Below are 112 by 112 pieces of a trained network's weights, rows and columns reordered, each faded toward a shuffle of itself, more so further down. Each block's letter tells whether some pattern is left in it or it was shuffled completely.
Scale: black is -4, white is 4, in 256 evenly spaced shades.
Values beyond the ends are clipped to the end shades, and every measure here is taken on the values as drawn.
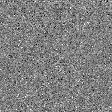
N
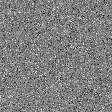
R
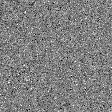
R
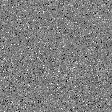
N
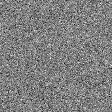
N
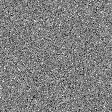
R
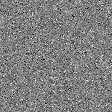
R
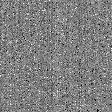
N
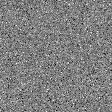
R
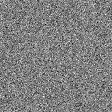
N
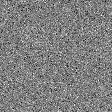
R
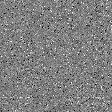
N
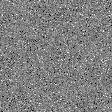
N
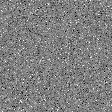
R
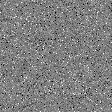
N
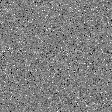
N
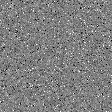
N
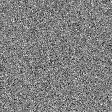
N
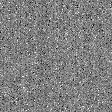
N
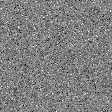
R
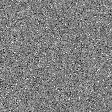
R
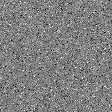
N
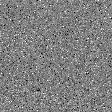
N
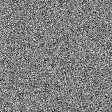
R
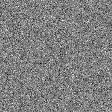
N
